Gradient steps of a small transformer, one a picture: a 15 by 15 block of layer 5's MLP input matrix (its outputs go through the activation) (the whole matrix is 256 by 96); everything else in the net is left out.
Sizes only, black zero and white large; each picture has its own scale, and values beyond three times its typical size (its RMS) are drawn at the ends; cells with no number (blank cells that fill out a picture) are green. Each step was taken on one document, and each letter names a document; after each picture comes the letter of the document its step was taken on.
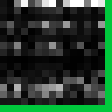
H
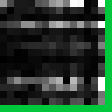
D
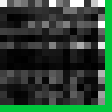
D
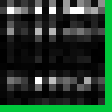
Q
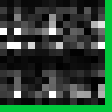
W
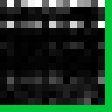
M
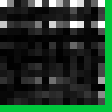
M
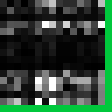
H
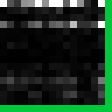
D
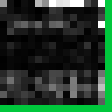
D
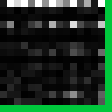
M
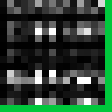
Q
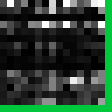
H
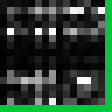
Q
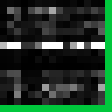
W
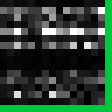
W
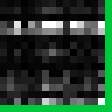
H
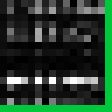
Q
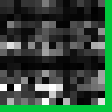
H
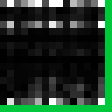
M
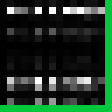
Q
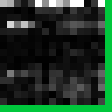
M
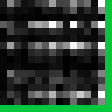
M
